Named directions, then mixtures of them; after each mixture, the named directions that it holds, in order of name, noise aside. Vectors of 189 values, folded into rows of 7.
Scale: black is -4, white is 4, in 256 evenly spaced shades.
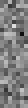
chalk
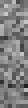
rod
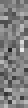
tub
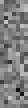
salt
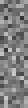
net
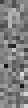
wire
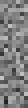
net, salt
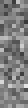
rod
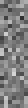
net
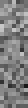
rod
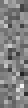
salt, wire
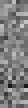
rod, tub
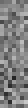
rod, tub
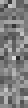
chalk, net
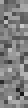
salt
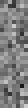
chalk, wire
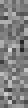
tub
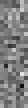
salt, wire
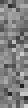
chalk, wire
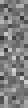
net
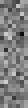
chalk, net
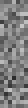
rod, tub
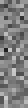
net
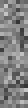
chalk, rod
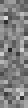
salt, tub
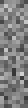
net, rod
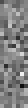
rod, wire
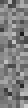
chalk, wire
